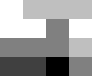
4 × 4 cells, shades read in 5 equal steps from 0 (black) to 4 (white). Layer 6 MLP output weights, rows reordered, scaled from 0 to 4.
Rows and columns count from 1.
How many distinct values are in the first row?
2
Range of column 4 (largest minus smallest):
2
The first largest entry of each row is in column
1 1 4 4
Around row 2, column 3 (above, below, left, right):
3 2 4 4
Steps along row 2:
same down up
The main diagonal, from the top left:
4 4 2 2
